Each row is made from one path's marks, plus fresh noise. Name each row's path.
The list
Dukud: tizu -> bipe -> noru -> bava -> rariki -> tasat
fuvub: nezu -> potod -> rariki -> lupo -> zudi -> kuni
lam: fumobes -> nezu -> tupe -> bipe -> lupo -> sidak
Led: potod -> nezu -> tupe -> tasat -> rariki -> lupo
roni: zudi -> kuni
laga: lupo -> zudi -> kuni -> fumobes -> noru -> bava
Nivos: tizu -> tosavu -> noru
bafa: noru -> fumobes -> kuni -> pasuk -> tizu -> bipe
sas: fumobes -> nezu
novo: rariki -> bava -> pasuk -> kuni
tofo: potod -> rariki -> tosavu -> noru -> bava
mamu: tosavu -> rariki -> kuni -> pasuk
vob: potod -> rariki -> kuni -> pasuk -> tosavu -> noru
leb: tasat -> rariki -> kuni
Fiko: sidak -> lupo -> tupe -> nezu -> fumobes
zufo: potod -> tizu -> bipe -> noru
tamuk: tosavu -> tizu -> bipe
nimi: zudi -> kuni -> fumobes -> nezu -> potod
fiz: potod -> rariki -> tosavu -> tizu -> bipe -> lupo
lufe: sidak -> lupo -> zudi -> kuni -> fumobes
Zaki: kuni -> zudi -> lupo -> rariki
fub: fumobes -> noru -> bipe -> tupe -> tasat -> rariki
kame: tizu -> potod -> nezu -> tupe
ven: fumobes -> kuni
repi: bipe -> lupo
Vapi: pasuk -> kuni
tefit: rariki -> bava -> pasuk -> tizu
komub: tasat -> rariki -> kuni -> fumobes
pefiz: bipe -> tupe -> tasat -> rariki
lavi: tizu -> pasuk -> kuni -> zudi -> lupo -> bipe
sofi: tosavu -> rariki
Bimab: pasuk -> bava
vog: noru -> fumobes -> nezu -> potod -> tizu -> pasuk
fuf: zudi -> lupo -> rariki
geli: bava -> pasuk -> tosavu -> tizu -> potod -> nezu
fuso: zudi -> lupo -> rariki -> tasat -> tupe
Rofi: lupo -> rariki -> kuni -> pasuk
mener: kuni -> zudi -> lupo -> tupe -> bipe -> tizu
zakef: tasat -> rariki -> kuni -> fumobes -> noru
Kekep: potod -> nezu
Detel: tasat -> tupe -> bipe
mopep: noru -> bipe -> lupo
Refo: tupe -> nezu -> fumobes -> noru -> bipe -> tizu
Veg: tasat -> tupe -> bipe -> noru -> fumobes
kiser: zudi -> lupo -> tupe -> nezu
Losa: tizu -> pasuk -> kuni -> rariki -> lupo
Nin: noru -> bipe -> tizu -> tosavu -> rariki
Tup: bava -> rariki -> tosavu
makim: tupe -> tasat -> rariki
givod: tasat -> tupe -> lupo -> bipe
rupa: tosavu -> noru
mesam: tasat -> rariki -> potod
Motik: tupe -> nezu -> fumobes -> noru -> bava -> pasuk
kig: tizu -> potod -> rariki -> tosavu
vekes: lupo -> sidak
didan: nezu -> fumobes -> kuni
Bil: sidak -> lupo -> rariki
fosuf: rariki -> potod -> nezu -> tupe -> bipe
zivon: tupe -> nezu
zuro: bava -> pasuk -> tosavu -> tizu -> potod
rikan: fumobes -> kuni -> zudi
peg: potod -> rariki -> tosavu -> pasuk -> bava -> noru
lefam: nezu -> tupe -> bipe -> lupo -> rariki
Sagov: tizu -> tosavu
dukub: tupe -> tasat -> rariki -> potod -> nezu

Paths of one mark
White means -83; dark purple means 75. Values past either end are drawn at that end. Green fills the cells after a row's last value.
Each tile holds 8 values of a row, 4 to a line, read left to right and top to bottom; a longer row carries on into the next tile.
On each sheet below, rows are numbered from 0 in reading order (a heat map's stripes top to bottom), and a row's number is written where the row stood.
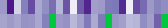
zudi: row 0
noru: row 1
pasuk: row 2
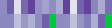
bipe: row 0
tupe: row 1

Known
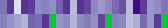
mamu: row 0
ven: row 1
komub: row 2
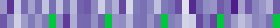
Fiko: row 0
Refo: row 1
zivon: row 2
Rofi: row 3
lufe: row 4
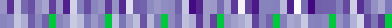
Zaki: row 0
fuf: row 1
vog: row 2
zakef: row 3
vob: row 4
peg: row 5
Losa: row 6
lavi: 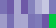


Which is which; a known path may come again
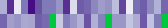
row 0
Tup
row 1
vog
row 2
dukub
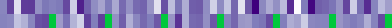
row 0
novo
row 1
Losa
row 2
mener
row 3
Refo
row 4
Nin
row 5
peg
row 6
tamuk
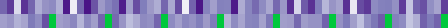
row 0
Vapi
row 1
kig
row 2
lufe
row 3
rupa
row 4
nimi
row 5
Sagov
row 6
tefit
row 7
Zaki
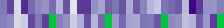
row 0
Rofi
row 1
makim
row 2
lavi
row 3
komub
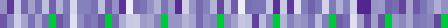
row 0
Fiko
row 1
lefam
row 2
vekes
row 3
fuvub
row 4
Led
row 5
kame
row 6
fub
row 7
didan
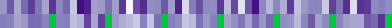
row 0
laga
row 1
zakef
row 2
mesam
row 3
fuf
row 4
Nivos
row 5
kiser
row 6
mamu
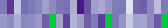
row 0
sas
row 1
bafa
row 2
repi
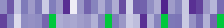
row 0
lam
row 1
Kekep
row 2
fuso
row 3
Veg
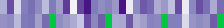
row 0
zivon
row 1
vob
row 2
geli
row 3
fosuf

